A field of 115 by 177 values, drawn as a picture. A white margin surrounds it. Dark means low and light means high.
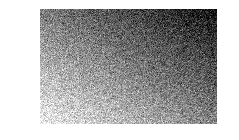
Average level on the scale: 50%. Odd rows or columns: none. Slope: up to the bottom left. Ninth with the highest average: bottom left. Histogram: bell-shaped. Mirror symmetry: none.
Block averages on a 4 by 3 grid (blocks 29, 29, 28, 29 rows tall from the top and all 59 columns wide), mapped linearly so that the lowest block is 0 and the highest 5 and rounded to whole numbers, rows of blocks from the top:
210 / 321 / 432 / 543
